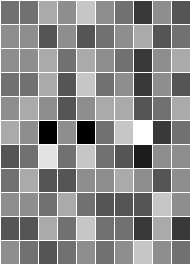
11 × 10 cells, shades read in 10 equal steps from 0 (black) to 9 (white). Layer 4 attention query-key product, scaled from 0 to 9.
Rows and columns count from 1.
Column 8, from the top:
2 6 2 2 3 9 1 5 3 2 7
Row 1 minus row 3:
-1 -1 0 1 1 0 0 0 0 -3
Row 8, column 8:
5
